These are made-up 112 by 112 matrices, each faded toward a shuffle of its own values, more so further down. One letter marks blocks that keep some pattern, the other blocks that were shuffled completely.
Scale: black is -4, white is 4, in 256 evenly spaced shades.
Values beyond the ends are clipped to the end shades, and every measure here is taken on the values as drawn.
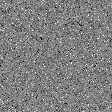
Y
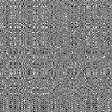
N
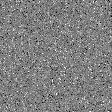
Y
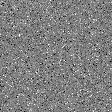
Y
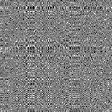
N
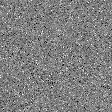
Y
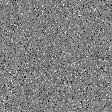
Y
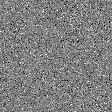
Y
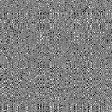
N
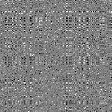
N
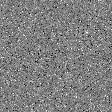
Y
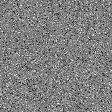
Y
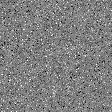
Y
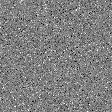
Y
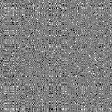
N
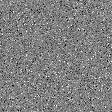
Y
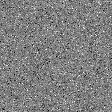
Y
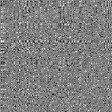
N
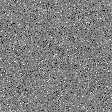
Y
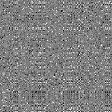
N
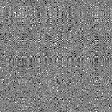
N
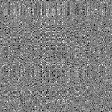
N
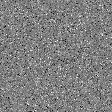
Y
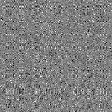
N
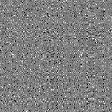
N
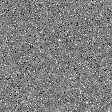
Y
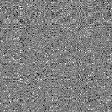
N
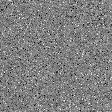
Y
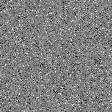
Y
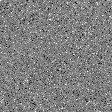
Y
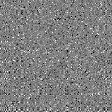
N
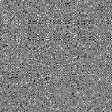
N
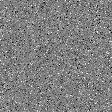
Y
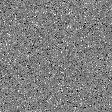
Y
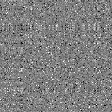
N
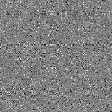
N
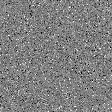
Y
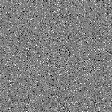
N
